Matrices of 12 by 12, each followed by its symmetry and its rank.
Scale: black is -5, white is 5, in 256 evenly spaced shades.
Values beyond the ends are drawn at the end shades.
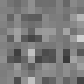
neither, rank two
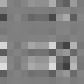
neither, rank one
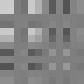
symmetric, rank one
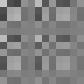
symmetric, rank one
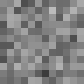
neither, full rank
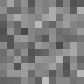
neither, full rank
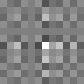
symmetric, rank one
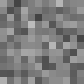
neither, full rank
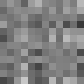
antisymmetric, rank two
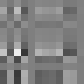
neither, rank one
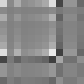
symmetric, rank one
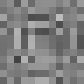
antisymmetric, rank two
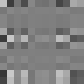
neither, rank one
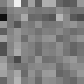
antisymmetric, rank two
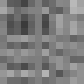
neither, rank two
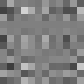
neither, rank two
